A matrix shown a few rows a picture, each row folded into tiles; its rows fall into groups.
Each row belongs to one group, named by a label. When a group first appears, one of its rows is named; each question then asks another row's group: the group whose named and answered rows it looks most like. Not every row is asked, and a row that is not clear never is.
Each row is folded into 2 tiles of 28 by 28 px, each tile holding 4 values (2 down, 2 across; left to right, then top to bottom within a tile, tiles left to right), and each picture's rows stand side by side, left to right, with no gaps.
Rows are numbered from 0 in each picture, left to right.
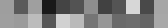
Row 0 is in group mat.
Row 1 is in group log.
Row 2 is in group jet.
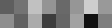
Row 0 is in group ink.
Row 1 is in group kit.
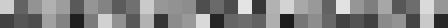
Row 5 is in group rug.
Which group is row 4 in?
jet
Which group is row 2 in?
ink
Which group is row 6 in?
rug
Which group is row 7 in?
ink
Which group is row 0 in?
rug
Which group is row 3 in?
mat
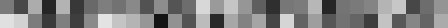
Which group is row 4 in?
mat
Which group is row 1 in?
rug
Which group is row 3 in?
ink
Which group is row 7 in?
rug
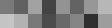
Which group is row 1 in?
kit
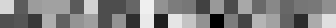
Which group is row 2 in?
ink
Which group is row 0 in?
rug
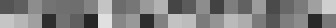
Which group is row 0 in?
log
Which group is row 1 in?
kit
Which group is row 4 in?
log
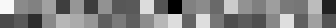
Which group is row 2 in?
ink
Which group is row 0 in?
rug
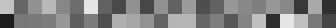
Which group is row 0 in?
rug
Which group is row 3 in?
log
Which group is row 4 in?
mat
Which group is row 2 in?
log
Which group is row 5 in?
log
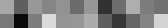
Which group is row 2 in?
jet
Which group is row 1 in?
mat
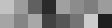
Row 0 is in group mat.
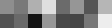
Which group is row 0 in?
kit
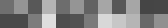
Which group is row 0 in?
jet
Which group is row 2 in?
log
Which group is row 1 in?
jet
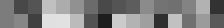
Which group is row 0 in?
kit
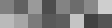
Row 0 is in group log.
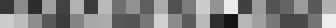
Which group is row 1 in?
jet
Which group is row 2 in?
jet
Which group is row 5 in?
jet
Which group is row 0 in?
log
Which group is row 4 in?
rug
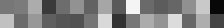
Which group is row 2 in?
jet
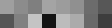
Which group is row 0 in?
mat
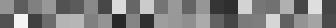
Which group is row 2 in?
rug
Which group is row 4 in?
jet
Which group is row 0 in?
kit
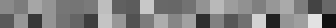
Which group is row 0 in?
kit
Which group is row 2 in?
ink
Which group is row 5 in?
mat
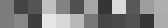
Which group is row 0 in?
kit
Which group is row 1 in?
log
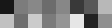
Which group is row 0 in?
ink
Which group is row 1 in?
kit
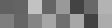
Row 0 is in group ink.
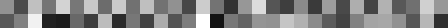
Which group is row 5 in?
log
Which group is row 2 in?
rug
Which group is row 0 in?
mat
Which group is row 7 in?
ink
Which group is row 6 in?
jet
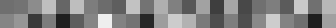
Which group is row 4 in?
rug
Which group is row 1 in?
jet
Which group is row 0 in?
kit
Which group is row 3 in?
log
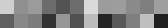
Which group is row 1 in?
ink
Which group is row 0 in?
mat
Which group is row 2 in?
mat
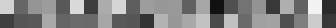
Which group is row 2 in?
rug
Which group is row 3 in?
mat
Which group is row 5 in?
mat
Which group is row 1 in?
jet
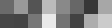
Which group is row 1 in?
jet
